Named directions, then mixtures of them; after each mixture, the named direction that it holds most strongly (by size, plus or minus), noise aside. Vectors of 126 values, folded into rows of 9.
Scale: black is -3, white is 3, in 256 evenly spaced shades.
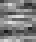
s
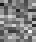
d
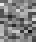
d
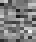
d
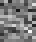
d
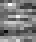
s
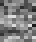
d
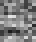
d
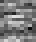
s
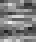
s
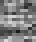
s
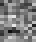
d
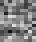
d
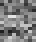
d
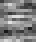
s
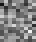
d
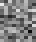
d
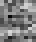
s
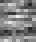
s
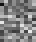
d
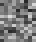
d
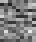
d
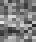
d
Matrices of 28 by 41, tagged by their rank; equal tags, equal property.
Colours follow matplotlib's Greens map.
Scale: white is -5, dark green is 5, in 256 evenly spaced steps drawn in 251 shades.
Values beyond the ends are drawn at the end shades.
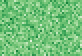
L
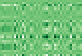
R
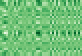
R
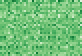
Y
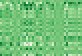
R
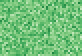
L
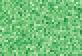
L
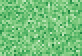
L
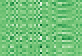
R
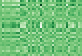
R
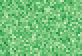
L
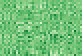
Y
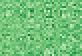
Y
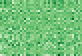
Y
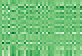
R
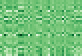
R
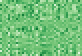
Y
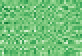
Y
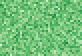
L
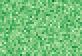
L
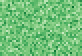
L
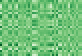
R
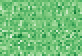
Y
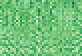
Y
